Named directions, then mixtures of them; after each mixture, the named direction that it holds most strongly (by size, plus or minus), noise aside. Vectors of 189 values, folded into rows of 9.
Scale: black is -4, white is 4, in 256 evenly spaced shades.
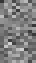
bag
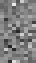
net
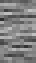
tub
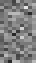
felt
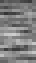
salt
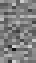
net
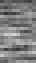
salt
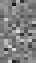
net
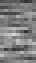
salt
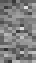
felt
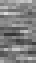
salt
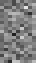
felt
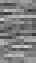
tub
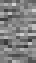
tub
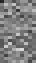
bag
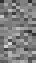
bag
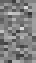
felt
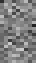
bag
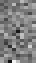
net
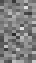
felt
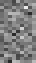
felt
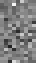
net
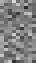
felt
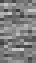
tub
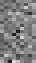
felt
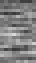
salt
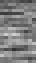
salt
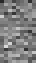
bag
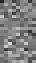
bag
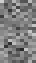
bag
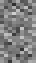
felt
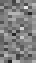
felt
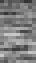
salt
